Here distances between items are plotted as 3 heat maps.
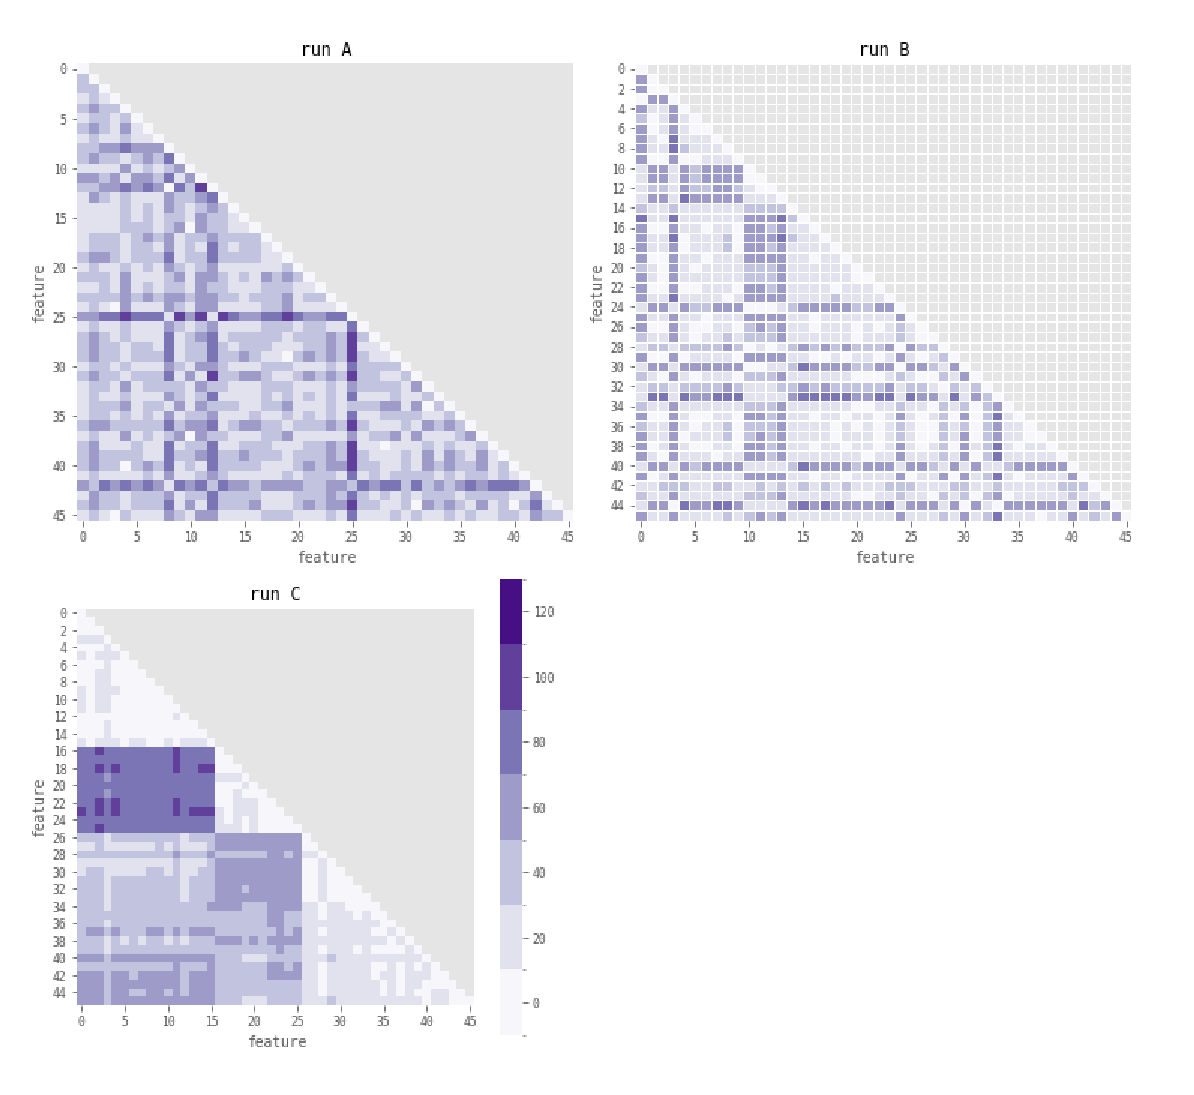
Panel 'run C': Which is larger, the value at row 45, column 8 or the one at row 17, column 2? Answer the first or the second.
the second
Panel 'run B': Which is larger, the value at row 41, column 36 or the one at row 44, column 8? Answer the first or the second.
the second
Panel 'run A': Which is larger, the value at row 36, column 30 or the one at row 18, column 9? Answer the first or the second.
the first
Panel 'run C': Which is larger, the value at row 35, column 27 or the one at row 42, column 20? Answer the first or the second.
the second
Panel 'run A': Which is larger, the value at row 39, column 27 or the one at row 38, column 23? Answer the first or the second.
the second
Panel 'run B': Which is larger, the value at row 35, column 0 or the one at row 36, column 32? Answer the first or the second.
the first
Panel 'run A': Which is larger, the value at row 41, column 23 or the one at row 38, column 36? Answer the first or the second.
the first
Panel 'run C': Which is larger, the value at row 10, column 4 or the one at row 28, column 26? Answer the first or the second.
the second
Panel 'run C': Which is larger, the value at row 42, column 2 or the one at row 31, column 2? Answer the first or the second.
the first
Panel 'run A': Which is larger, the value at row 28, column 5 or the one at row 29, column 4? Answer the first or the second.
the first
